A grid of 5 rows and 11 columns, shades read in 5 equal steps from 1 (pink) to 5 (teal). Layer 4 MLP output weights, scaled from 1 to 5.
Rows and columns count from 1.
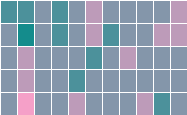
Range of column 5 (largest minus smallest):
2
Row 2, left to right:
3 5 3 4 3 2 4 3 3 2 2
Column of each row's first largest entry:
1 2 6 5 10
